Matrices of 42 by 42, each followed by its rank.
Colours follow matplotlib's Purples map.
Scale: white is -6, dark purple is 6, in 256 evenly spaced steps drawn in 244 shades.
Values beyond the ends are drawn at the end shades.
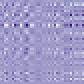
two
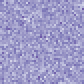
full rank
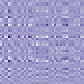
two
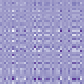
two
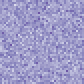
full rank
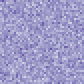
full rank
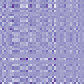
two
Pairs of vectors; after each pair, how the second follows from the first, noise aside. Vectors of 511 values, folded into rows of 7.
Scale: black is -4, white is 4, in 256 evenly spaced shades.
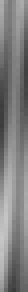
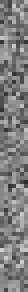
shuffled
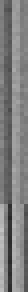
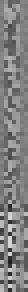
sign-scrambled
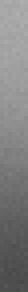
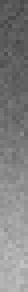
negated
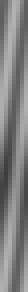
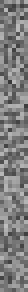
shuffled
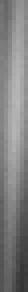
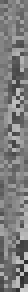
sign-scrambled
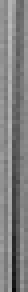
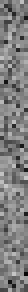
shuffled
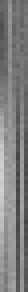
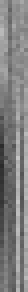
negated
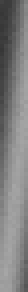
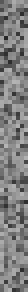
shuffled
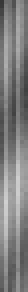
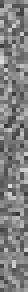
shuffled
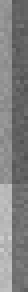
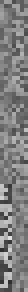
sign-scrambled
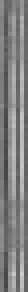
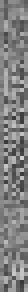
sign-scrambled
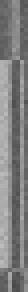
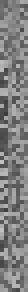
sign-scrambled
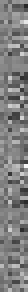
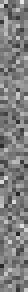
shuffled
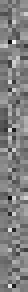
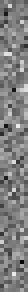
shuffled
